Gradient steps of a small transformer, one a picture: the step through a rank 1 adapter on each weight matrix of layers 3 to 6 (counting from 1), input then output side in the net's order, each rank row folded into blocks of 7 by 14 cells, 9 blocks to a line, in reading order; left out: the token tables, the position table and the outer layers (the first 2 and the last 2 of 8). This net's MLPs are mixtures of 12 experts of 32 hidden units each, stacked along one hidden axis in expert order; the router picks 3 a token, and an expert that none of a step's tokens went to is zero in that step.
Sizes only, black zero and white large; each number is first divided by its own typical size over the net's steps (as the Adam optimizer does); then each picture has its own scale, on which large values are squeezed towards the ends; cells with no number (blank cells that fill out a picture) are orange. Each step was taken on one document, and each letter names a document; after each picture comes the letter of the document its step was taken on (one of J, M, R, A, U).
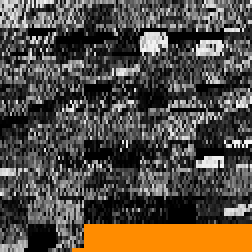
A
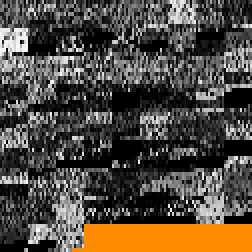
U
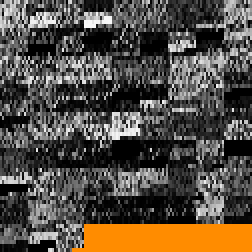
U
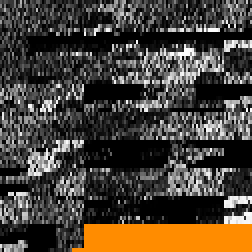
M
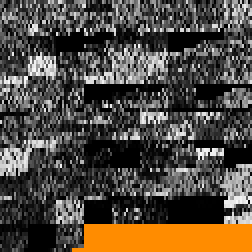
M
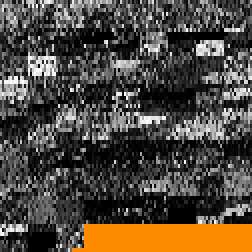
A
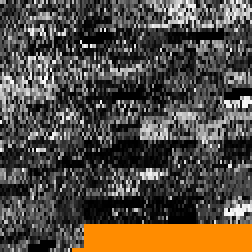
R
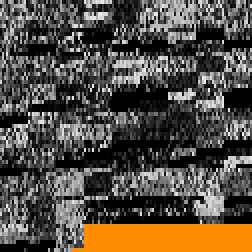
U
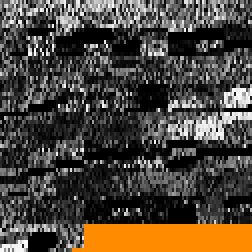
A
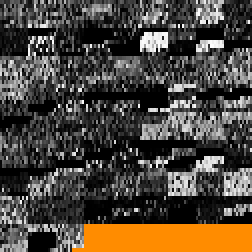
A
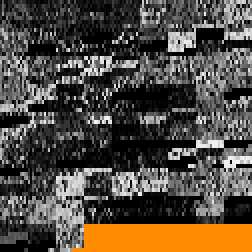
U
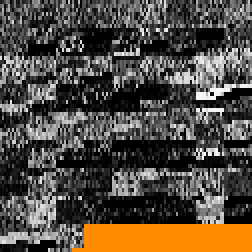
U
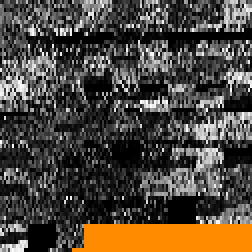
R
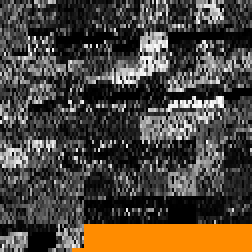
A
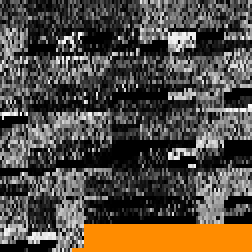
U
